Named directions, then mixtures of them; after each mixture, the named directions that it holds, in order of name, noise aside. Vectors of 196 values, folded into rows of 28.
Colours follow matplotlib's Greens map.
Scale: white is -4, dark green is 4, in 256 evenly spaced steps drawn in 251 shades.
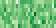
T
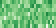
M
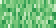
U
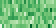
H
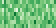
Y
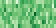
T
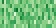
Y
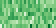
H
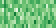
Y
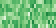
M, U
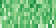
H, M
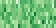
T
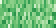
U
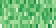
H, M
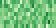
M, Y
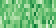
M, T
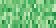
M, U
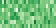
H, Y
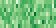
T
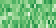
M, U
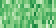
M, T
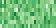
H, Y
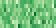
T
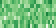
M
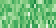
M, U
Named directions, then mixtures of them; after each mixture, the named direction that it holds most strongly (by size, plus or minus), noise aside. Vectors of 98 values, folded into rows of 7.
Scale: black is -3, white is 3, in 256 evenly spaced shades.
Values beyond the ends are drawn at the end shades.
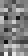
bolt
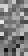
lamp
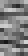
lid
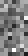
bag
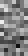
lamp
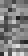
bolt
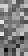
lamp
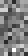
bag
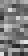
lid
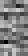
lid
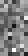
bag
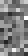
bag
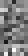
bolt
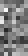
bolt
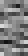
lid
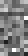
bag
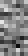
lid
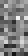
bolt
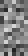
bolt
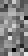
bag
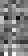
bolt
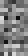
bolt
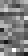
lid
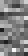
lid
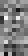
bolt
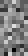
bag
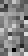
bag
